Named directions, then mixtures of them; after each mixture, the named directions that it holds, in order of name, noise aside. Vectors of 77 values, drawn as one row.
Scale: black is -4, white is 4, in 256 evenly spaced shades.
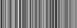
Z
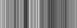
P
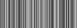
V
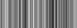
P, V, Z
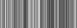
P, V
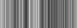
P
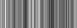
P, V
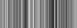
P, V, Z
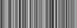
V, Z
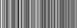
P, Z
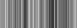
P, V, Z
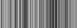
P, Z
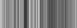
P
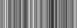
P, V, Z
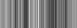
P, Z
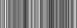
P, V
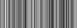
P, V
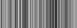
P, Z
